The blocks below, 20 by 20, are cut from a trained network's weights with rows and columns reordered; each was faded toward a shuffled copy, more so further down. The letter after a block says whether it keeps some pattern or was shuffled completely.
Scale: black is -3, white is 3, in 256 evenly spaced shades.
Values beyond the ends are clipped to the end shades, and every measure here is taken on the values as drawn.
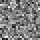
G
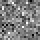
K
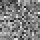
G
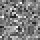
G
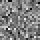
G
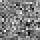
G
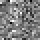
G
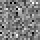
G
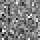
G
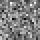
K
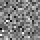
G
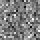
K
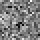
K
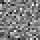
K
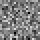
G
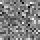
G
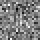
G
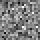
K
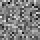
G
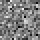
K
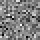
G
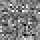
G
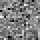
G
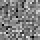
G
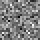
K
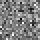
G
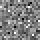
K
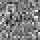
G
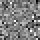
K
